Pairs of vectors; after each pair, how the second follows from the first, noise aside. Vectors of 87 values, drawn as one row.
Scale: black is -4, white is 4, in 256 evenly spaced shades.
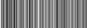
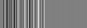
partly zeroed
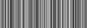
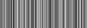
reversed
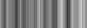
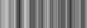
reversed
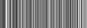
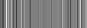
partly zeroed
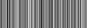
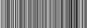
shuffled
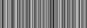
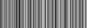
wrapped around
